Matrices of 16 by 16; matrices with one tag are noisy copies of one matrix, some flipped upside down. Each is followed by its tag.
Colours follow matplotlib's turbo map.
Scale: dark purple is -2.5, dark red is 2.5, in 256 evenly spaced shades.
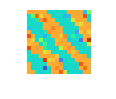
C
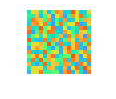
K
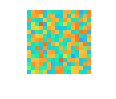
K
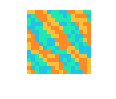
C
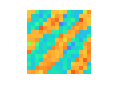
C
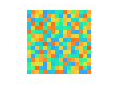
K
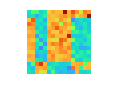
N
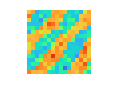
C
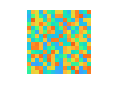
K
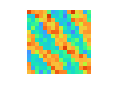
C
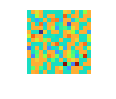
K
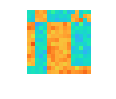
N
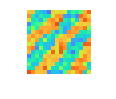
C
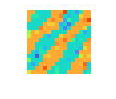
C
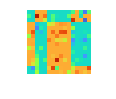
N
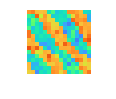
C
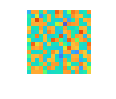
K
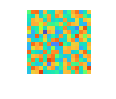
K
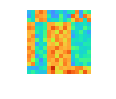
N
